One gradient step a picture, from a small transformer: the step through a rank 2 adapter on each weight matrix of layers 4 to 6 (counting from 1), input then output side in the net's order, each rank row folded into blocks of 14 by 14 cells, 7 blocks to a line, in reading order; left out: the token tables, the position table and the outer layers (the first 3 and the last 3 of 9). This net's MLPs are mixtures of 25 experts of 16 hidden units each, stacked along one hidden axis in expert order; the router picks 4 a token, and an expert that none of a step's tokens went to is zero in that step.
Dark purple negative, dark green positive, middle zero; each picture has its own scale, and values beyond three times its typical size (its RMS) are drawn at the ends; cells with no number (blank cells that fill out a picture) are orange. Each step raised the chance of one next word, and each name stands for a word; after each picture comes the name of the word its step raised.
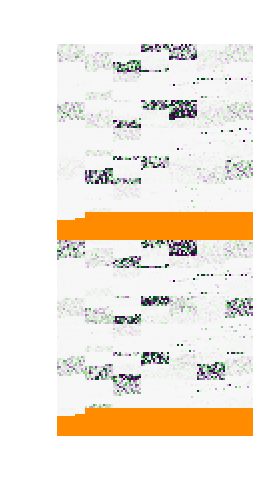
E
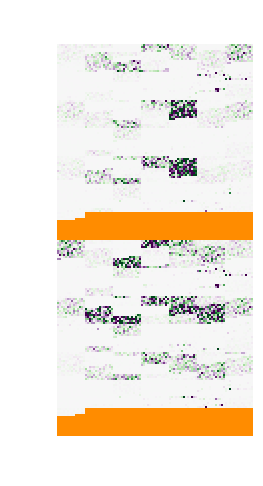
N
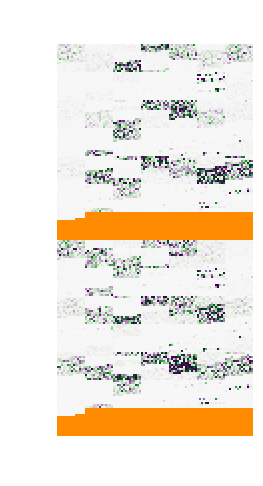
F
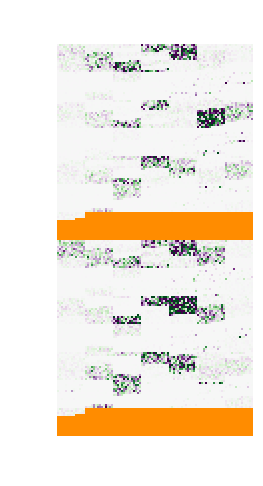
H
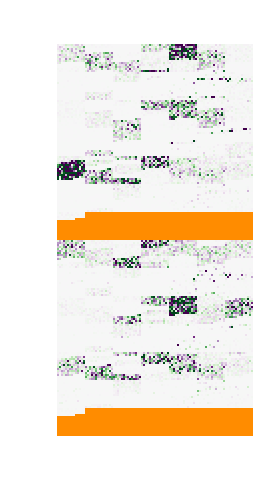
H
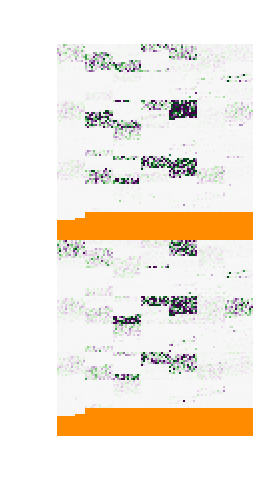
N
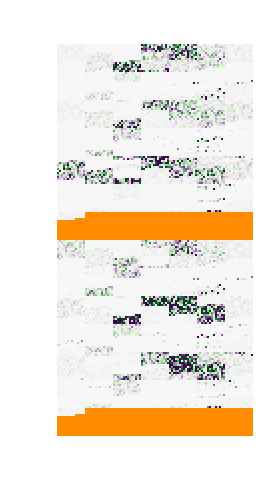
F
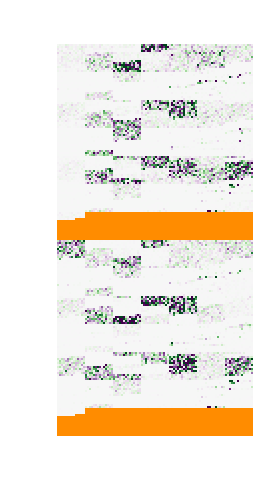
F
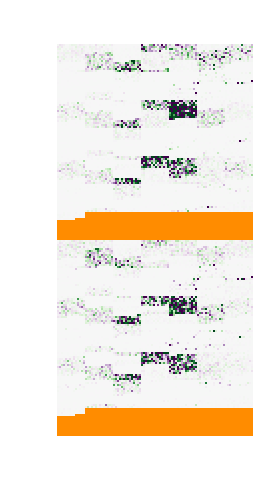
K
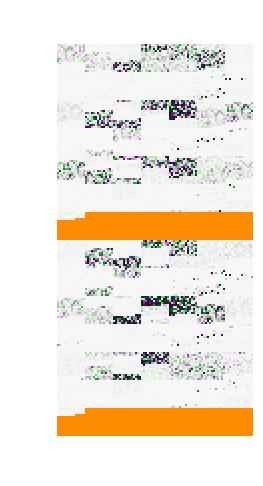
E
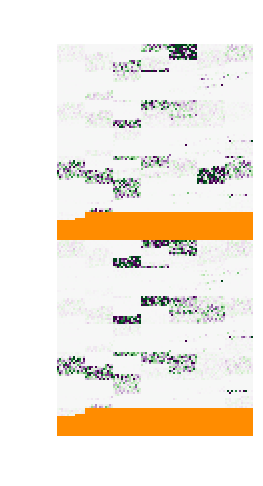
H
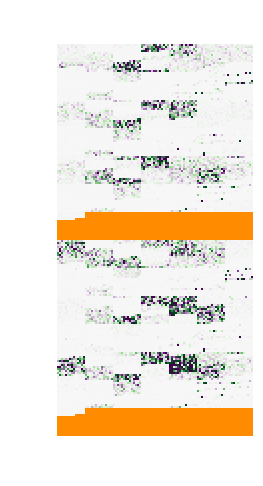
F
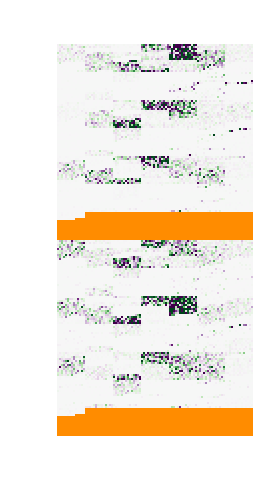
H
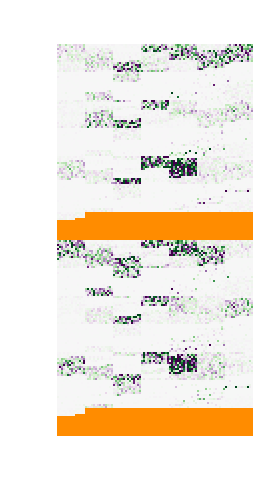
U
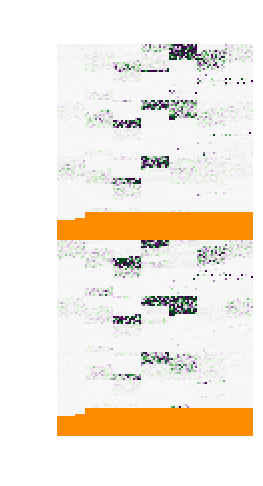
H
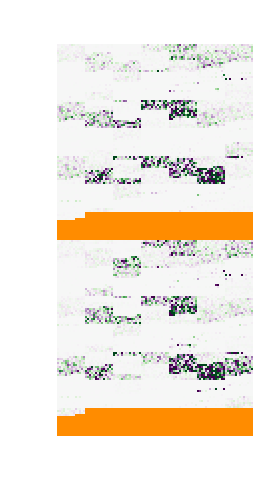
K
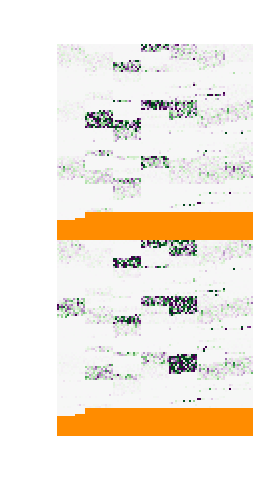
F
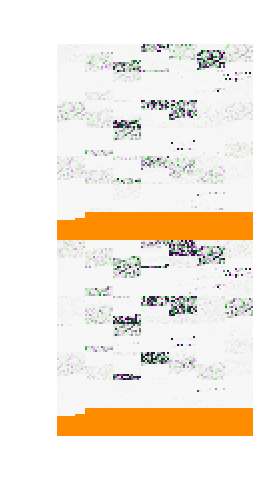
E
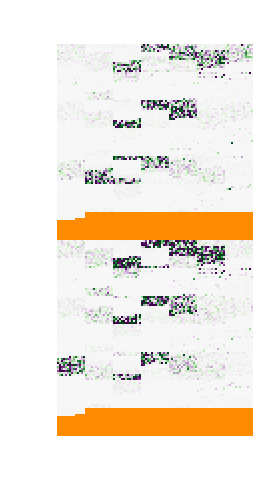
E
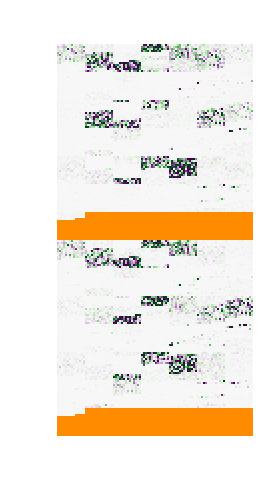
U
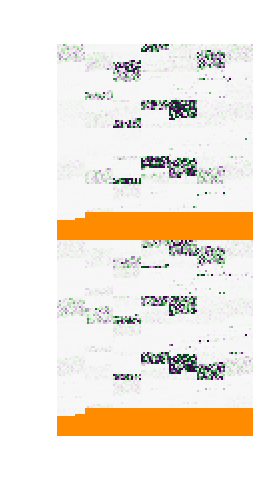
K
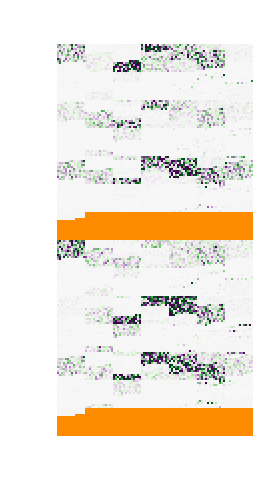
U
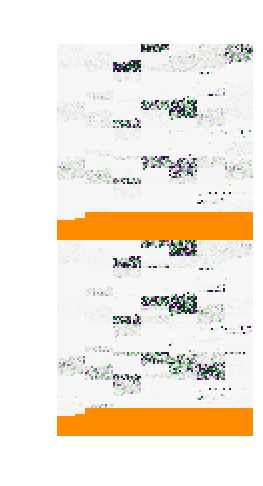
U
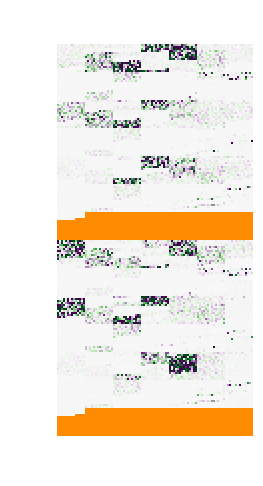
F
